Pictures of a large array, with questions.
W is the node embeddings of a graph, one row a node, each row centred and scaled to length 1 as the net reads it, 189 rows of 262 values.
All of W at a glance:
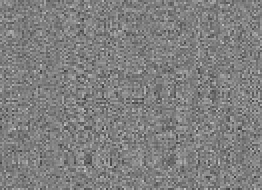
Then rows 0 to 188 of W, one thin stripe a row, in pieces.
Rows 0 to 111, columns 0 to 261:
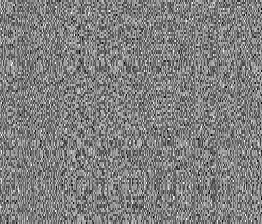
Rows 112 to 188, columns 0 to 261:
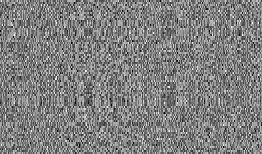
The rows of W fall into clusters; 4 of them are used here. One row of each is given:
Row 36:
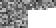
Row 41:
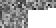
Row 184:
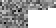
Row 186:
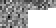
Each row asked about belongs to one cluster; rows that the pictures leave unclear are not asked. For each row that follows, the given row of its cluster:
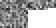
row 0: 41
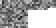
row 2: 36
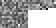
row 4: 184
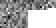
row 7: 186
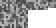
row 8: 41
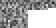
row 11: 186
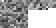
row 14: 184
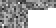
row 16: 41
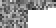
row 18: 41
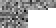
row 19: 184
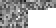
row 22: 41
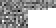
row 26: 184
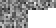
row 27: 41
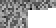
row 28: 186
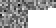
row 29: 41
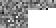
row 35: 184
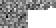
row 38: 36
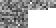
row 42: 184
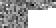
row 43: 41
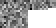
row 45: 186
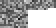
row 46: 36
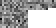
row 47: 184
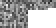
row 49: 41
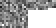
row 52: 41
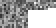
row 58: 41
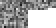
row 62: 41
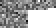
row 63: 36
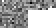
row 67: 184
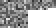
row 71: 36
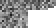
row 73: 186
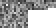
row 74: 41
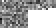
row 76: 184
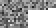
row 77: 184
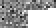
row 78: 36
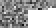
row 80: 184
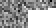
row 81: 41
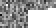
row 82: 41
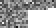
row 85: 36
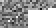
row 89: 184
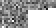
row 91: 184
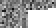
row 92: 186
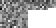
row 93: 186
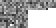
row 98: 184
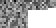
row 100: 186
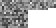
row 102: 184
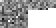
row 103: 184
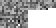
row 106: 184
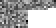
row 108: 36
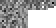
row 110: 186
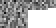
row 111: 186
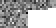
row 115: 186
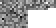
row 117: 36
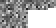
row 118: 186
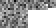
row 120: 186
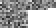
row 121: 36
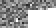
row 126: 36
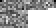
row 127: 36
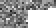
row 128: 36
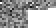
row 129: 36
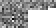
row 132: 184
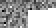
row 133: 186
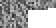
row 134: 41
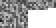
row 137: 41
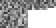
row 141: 186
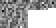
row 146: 186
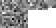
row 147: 184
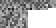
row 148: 186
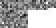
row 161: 36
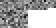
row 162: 36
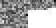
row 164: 36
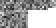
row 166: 186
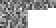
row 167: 186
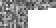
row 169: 41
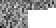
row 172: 186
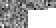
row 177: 41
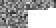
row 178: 36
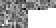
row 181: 41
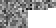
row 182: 186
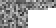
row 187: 41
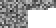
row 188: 36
